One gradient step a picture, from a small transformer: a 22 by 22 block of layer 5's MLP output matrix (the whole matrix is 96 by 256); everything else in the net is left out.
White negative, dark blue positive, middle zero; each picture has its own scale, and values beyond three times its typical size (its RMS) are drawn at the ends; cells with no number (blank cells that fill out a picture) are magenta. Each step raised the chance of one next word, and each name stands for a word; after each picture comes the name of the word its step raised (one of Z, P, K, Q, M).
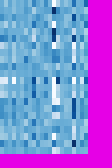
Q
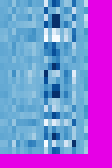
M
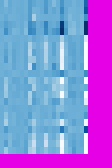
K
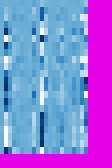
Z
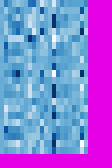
M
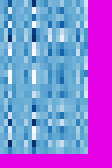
M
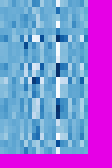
Q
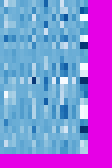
Q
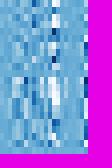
Q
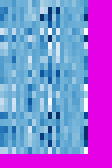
Z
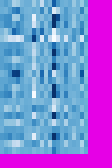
M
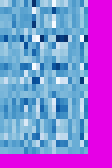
Q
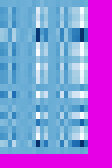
M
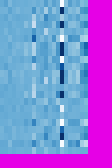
M
